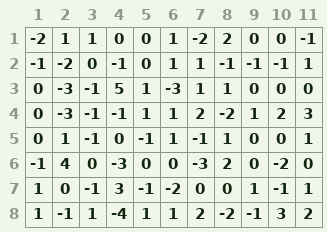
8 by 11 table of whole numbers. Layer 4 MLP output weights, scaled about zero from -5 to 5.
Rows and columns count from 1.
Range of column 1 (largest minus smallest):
3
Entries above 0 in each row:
4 3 4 6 4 2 4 7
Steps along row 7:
down down up down down up same up down up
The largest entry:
5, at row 3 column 4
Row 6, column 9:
0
